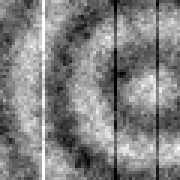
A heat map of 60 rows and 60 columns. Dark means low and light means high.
Odd lines: columns 15, 39 and 53. Histogram: bell-shaped. Slope: none. Rings: centred on the middle right.
